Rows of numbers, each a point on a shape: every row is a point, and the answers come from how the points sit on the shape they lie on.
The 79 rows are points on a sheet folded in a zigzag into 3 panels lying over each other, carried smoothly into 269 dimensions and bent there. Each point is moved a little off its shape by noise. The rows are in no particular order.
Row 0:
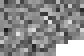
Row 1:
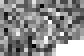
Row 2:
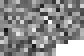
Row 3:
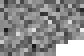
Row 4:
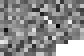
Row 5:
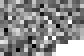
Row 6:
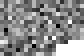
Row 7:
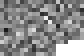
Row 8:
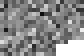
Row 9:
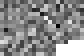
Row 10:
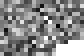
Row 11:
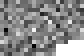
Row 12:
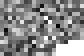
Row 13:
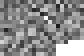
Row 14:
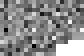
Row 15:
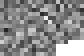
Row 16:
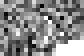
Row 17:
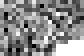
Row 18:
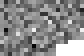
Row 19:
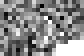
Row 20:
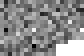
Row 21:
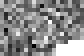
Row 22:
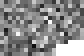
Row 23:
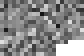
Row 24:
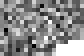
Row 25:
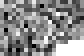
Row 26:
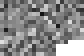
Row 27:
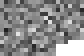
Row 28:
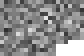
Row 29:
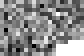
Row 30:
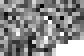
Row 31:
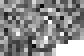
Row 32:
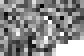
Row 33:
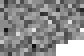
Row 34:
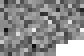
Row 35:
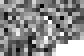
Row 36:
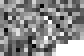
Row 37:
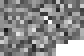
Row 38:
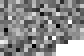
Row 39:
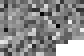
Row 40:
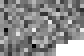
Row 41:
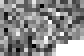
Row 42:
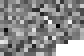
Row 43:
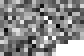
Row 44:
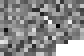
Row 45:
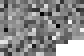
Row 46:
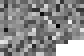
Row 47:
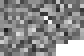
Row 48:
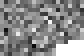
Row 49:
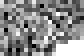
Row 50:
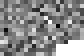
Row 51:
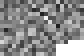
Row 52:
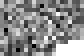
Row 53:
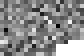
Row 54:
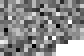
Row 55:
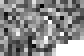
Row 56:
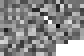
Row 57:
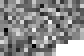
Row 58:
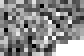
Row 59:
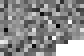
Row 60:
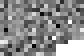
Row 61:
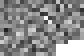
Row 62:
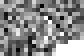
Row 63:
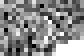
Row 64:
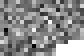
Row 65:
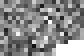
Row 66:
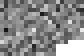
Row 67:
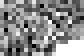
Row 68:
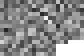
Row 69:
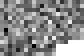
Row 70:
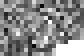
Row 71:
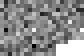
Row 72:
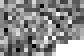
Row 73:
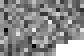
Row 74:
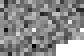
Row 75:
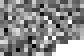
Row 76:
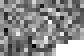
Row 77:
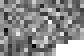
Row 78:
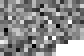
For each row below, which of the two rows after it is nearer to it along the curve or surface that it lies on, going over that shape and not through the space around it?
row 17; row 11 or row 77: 77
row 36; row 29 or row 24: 24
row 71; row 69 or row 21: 21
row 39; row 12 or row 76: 12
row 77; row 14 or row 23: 14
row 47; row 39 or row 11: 11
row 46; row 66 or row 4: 4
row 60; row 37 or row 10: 10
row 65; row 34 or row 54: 34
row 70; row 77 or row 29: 77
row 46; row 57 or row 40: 57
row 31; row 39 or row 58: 58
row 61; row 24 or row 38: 24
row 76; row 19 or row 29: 29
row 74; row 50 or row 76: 76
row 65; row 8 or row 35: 35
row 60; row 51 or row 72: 51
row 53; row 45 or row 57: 45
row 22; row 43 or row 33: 33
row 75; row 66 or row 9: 9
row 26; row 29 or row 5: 5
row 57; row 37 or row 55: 37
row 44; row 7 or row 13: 13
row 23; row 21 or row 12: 12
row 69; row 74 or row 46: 46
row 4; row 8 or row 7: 8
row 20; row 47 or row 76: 76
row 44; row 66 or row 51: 51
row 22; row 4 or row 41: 41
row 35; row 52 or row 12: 52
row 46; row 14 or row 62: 14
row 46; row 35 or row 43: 43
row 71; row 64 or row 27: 27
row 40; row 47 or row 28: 28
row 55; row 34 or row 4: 34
